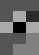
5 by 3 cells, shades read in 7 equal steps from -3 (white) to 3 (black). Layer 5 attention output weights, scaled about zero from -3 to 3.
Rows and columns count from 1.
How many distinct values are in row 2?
3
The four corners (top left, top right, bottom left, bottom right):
1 1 1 0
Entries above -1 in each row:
3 2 1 3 3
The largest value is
3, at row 3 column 2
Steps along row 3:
up down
